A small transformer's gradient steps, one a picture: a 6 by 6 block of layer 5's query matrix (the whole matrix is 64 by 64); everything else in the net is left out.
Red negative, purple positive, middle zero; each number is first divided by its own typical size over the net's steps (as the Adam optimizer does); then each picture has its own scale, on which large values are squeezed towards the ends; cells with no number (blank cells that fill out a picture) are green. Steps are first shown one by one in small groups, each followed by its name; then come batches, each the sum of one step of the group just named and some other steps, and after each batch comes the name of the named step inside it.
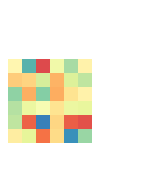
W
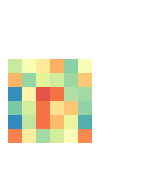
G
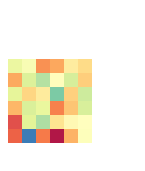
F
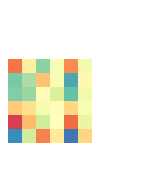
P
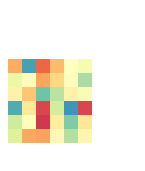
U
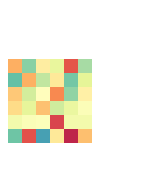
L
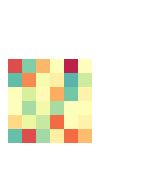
L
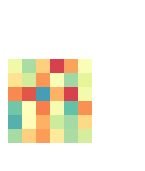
U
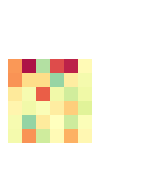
G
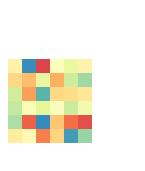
W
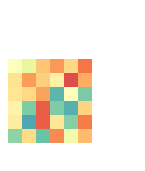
U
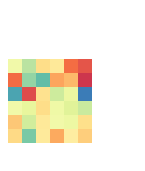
F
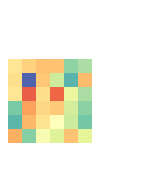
G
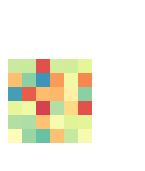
G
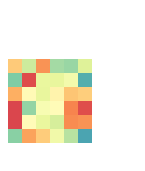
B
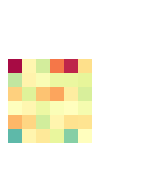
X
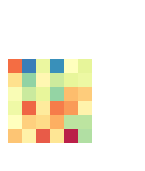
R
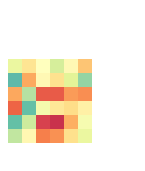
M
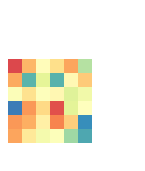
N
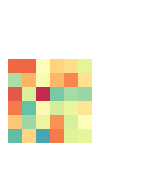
X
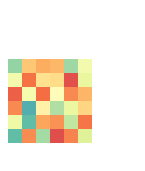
M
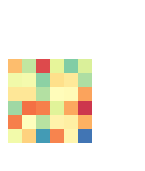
N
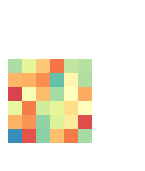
X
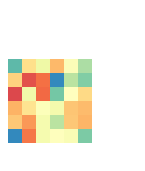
B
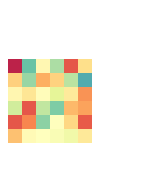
X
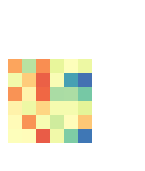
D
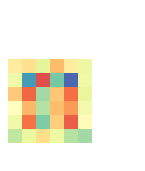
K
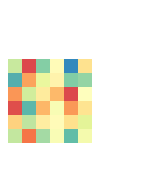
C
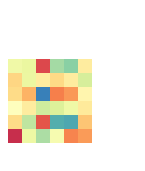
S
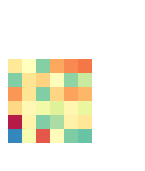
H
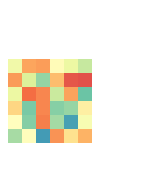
C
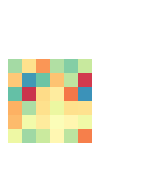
C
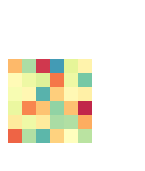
S
